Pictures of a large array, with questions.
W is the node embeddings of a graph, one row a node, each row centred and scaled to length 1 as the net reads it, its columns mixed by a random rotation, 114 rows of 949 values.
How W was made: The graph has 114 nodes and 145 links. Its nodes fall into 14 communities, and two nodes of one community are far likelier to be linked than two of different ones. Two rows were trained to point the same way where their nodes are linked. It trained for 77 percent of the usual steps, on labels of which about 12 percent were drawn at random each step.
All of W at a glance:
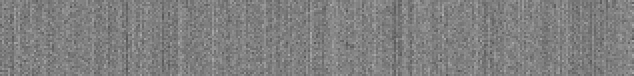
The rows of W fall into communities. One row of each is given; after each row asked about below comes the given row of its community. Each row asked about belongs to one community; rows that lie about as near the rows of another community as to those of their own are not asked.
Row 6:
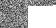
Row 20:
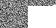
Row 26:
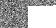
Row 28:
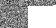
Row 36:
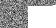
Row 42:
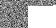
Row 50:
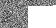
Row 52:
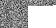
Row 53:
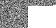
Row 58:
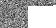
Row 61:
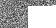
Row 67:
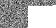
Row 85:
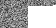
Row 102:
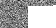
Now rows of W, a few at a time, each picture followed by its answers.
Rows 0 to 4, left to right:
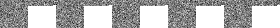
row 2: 67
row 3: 28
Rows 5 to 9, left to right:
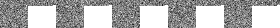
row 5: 6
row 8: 28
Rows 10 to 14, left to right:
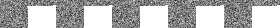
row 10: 36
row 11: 36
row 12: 102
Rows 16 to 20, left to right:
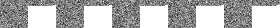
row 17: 61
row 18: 36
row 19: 26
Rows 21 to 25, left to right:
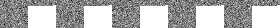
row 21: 52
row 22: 36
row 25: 6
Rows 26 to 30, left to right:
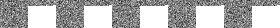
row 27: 61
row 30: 28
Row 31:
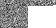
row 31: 58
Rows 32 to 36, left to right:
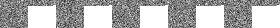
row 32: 102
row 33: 26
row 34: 50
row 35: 67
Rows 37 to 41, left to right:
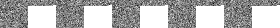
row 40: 102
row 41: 85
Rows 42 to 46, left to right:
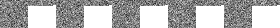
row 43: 61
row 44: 61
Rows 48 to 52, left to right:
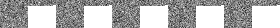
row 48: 28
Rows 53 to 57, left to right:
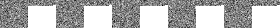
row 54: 20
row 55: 53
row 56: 36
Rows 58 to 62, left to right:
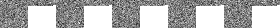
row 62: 42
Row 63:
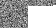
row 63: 50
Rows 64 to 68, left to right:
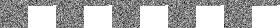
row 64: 50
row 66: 42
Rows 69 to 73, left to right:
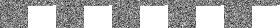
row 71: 20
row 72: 85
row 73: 53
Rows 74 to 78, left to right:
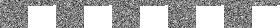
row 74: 20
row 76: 28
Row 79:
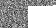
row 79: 58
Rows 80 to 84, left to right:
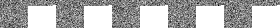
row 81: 42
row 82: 6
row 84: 53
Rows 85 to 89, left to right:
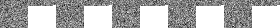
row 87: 67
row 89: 58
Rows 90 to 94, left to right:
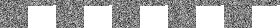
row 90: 26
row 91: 6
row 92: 20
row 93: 52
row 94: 102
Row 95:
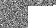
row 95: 42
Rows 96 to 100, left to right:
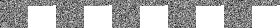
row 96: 53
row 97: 52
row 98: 28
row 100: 6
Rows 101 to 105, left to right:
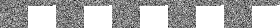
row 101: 85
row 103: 36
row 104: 20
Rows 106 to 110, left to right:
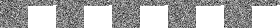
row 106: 26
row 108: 67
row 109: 58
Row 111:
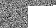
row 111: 50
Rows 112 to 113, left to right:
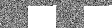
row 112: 6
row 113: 53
